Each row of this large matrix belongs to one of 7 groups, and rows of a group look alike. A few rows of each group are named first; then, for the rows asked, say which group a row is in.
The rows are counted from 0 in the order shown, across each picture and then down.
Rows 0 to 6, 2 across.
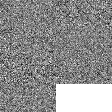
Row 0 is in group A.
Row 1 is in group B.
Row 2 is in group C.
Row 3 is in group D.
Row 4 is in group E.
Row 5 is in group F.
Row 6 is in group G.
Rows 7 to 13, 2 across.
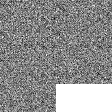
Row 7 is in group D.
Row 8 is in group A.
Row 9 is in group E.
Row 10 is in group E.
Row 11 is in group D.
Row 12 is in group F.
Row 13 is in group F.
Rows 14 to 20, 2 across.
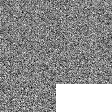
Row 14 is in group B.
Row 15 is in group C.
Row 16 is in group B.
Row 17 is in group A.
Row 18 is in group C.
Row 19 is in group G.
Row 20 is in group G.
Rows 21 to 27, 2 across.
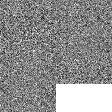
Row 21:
F
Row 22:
F
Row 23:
G
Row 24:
C
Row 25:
A
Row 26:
F
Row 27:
A
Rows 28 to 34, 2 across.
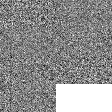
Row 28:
D
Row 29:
E
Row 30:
A
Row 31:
A
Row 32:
C
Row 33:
G
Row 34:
C
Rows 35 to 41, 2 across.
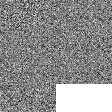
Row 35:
G
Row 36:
E
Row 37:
D
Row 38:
F
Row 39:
E
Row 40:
F
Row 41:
B
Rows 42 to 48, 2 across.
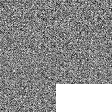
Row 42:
E
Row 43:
D
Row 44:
D
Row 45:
G
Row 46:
F
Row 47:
G
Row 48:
G
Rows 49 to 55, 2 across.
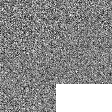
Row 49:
E
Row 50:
F
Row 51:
G
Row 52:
E
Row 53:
B
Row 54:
D
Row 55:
G
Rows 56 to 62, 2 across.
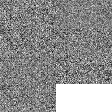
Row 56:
C
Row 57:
A
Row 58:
B
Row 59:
A
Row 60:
D
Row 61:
C
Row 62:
B
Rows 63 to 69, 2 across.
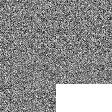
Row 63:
E
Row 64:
D
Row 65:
D
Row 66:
B
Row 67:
C
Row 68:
C
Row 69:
C
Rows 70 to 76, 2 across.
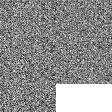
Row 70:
D
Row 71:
D
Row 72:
C
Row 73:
E
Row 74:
F
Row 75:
G
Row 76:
F
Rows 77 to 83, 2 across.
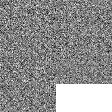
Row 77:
C
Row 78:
F
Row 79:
D
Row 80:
C
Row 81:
B
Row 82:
D
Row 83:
B
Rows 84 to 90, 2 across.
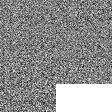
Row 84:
F
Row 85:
E
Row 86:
F
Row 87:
D
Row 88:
F
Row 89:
G
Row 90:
E
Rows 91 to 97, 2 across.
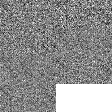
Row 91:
G
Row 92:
C
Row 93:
D
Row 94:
B
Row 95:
B
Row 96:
A
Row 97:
A
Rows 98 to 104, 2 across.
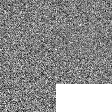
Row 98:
G
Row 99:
B
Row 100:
F
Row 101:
A
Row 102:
F
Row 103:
G
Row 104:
C
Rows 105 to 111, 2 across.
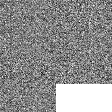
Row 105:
E
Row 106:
G
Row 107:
C
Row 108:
G
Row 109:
F
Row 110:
C
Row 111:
G
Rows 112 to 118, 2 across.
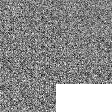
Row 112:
F
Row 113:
F
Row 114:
D
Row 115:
C
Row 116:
B
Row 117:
E
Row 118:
B
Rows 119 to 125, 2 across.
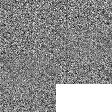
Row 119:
G
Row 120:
C
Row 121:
G
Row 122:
A
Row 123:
B
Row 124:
C
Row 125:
F
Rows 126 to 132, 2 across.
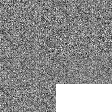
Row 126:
D
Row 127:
B
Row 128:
B
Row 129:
C
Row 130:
B
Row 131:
A
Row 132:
A
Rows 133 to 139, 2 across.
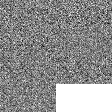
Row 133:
C
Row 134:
F
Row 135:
F
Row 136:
A
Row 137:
B
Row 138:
B
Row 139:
G
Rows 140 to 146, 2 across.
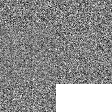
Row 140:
E
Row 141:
G
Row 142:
F
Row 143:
A
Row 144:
G
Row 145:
F
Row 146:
G
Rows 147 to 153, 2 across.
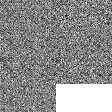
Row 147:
D
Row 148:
C
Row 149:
B
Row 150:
F
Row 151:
B
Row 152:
E
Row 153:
G
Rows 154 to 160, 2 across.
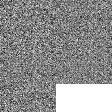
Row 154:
C
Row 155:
E
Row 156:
G
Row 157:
G
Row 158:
E
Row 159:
D
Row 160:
C
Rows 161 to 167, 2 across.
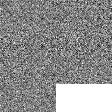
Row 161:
B
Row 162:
D
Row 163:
F
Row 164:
F
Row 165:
E
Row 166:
G
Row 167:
A
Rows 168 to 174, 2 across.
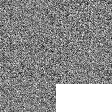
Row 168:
C
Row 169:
G
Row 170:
F
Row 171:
G
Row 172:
B
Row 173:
C
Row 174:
A
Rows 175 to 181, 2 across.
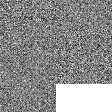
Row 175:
E
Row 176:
G
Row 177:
E
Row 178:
F
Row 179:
B
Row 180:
C
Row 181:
D
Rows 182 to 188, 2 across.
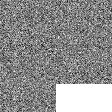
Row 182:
F
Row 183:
D
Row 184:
F
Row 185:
E
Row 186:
B
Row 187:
F
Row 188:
F
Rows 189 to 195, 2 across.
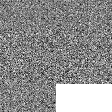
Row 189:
D
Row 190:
G
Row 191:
C
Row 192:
E
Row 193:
F
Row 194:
G
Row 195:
F
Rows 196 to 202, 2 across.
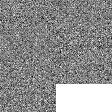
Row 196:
F
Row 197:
B
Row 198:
B
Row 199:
E
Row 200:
G
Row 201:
C
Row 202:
D
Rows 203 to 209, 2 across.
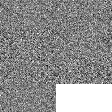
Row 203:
A
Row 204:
E
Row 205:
G
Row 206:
A
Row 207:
D
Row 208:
F
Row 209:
A
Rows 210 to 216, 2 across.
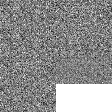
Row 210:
B
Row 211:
A
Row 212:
B
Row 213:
F
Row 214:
A
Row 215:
D
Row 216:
E
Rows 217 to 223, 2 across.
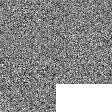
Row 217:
E
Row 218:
A
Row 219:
D
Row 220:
A
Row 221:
E
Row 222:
D
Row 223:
B
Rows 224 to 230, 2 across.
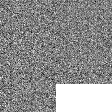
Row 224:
A
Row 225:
D
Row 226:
G
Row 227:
A
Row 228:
F
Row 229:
E
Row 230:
C
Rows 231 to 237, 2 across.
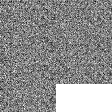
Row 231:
D
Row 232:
D
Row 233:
C
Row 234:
F
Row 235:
C
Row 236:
D
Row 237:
A
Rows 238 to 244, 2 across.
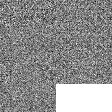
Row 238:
E
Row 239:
D
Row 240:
F
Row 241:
D
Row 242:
C
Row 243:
A
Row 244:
F
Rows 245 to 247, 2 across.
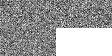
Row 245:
B
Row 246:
C
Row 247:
G
